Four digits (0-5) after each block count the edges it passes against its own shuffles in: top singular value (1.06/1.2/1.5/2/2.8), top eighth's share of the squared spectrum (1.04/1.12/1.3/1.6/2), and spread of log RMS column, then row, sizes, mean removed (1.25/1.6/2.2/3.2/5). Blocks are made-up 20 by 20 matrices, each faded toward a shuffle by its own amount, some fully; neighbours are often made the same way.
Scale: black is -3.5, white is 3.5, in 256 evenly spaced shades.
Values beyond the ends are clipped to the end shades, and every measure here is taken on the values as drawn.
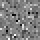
0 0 0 0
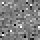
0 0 0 0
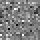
1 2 0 1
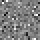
0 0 1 0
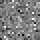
0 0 0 0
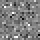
1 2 0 1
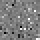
0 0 0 0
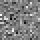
0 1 1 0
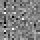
2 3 1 0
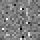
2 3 1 0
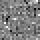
0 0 0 0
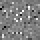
0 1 0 0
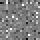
1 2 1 0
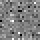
1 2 1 1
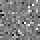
0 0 1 0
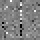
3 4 1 0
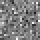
0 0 1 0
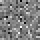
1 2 1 0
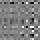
4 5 2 2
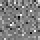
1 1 0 0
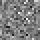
0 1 0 0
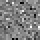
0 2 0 0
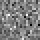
1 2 0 0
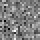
2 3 0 0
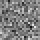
2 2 0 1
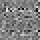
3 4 1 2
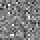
0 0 0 0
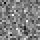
1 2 0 0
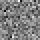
1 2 0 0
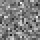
0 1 0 0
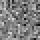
1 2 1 1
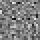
2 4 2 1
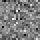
2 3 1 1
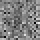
3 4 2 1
